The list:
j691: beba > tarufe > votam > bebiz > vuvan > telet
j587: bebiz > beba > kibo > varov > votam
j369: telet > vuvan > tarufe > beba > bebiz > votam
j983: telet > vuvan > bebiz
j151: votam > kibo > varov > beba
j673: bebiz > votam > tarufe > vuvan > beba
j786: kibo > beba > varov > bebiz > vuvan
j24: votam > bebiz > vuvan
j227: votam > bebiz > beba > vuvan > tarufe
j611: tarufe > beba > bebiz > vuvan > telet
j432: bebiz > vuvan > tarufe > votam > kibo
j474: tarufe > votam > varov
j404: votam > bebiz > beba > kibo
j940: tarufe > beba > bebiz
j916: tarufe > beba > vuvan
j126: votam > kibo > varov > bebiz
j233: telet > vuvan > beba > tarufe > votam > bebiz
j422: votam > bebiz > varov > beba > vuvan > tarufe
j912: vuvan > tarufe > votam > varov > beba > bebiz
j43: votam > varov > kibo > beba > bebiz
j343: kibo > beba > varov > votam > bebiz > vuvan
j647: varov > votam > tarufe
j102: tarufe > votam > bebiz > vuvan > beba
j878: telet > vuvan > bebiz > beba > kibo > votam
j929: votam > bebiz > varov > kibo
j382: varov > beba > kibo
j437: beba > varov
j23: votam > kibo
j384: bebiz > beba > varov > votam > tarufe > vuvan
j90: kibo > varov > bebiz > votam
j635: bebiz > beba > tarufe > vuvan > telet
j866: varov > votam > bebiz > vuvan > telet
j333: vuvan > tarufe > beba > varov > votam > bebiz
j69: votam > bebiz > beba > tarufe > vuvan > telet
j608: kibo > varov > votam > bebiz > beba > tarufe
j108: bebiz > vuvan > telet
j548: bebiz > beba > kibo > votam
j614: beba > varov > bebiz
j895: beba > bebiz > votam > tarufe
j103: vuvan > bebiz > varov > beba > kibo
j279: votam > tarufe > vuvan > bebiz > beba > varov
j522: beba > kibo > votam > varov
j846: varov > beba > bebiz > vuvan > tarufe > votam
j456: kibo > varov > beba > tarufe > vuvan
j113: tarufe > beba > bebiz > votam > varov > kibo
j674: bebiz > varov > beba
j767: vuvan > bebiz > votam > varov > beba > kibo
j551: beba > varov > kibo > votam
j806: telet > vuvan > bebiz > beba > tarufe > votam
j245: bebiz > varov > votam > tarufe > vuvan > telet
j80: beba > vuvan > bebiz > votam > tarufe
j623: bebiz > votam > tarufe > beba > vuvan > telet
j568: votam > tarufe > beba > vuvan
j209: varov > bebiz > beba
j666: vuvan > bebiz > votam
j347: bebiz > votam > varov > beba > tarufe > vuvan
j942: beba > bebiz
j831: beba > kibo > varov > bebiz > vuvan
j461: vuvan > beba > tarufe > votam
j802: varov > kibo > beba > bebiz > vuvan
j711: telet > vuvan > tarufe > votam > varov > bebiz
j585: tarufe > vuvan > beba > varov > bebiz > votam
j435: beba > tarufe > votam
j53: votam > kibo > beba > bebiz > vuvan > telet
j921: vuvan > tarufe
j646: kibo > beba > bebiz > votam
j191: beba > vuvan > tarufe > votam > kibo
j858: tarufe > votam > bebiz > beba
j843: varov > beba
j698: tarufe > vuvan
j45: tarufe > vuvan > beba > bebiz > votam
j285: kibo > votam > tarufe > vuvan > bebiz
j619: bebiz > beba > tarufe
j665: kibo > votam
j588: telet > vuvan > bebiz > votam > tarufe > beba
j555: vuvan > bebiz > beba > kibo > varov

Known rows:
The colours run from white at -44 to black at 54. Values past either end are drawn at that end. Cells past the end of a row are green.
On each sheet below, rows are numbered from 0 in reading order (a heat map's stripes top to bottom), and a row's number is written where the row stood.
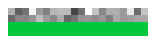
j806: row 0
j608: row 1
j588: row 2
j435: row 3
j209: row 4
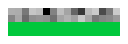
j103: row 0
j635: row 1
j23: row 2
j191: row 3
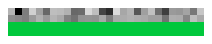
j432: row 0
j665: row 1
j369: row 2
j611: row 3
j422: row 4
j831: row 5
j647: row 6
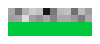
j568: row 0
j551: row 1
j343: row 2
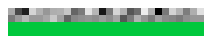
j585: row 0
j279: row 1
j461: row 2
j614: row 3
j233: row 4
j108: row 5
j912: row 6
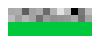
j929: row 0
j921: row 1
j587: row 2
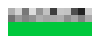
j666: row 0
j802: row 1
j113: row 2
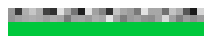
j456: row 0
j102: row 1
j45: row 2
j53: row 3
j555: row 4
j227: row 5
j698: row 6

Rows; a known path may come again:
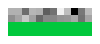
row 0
j24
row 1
j806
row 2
j587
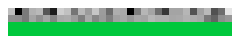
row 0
j619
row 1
j940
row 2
j343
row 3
j942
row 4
j623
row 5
j151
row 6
j422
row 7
j711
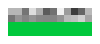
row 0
j767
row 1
j878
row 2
j43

